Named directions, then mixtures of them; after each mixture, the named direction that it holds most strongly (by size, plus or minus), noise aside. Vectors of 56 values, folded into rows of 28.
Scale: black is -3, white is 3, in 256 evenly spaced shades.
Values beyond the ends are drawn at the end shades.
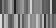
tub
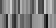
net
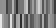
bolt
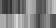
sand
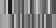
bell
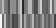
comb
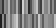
comb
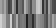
bolt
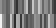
bolt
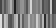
tub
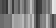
sand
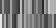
net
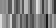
bolt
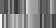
sand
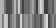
net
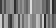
tub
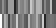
tub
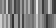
bell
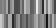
net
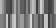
net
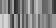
bell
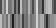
net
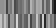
bolt
